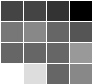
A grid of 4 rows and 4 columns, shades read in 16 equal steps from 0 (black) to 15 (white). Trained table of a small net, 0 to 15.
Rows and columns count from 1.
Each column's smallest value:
4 4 3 0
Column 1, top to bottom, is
4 7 6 15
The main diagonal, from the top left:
4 8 6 8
